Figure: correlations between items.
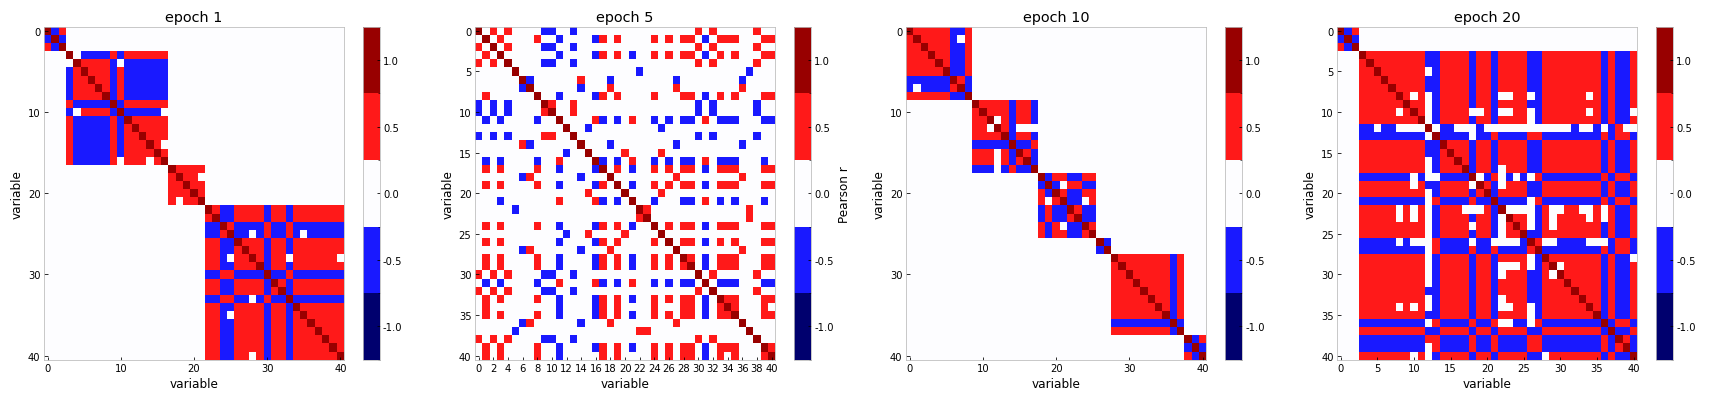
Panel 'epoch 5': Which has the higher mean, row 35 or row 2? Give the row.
35
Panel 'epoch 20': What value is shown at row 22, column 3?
0.5
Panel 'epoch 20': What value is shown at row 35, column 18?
-0.5
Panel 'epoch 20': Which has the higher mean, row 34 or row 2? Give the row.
34
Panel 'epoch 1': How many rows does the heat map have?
41
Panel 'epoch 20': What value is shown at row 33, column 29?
0.5
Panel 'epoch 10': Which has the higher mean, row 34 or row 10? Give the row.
34
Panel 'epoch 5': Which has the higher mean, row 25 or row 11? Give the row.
25
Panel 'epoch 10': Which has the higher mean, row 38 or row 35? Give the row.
35
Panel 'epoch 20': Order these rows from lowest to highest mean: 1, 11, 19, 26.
26, 1, 19, 11
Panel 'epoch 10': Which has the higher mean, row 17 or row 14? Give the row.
17
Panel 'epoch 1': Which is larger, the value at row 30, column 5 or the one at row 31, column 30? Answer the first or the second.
the first
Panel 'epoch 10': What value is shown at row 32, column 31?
0.5
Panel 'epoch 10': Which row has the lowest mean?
36
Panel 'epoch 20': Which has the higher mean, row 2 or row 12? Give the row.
2
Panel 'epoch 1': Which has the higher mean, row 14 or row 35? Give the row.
35
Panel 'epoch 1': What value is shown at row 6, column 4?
0.5
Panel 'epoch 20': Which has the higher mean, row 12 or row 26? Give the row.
12
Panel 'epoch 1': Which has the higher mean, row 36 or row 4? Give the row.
36
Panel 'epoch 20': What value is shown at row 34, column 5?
0.5
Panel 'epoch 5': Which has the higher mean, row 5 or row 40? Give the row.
40
